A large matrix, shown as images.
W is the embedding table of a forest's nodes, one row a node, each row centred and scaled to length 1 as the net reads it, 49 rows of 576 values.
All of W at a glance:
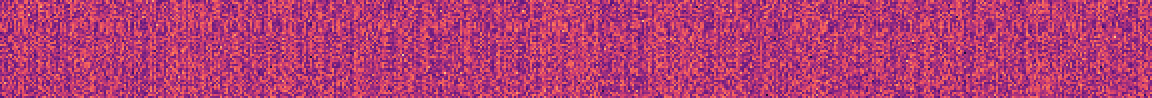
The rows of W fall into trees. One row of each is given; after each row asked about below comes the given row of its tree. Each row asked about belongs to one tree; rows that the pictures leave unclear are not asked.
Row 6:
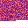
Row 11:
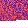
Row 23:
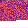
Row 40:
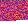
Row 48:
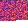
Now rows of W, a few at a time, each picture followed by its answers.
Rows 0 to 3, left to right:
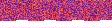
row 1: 23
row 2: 6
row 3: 6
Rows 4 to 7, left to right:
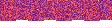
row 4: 23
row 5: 6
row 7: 11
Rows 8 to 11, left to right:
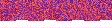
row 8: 6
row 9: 23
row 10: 48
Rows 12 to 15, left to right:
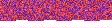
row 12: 11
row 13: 11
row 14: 11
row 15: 11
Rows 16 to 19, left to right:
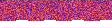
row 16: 23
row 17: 23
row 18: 6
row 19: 40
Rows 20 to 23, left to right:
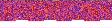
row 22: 11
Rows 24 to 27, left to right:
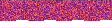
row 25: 11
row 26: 23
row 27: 6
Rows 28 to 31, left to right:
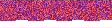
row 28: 11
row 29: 23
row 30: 23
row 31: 6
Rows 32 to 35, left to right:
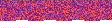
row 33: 6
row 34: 23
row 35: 23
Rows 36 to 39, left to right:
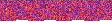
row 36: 11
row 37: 48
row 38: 6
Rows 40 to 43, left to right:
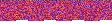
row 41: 11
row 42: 40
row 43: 6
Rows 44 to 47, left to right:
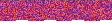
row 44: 6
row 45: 48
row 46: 11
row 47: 23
